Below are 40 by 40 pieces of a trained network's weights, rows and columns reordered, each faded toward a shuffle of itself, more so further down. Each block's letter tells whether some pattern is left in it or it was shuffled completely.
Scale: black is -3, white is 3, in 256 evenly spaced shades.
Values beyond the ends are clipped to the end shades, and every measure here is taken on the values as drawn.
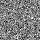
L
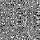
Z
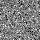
L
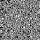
Z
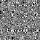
Z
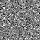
Z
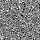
L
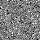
L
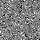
L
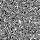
L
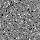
L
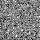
L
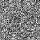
Z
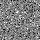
L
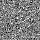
L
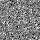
L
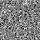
Z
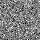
L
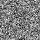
L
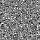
Z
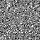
Z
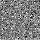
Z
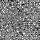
Z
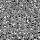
Z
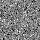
L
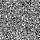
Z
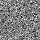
L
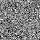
Z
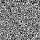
Z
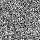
L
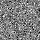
L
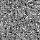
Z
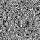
Z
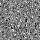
Z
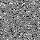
Z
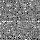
Z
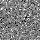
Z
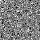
Z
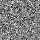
Z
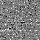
Z
